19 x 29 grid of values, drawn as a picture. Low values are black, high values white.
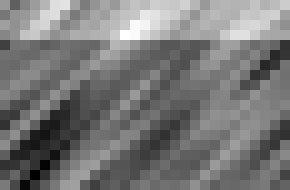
The bottom left is the ninth with the lowest average. A horizontal seam about 20% of the way down splits the table, and the top part is higher. The grain runs diagonally up to the right. The top middle is the ninth with the highest average.
